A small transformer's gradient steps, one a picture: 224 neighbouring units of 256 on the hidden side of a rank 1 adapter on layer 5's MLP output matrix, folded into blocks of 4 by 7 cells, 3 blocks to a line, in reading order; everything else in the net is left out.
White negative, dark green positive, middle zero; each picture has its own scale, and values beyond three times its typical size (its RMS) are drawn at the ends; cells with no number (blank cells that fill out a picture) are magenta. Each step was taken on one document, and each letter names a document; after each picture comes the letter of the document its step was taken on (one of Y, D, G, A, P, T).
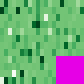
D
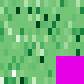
D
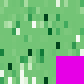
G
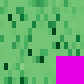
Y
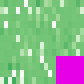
D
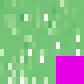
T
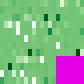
G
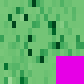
Y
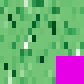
Y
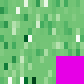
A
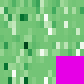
T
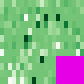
T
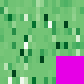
T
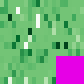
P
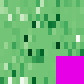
A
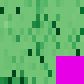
D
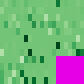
G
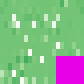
G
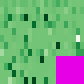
T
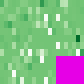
A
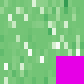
Y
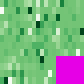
P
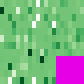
P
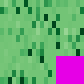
D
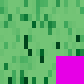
A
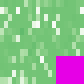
D
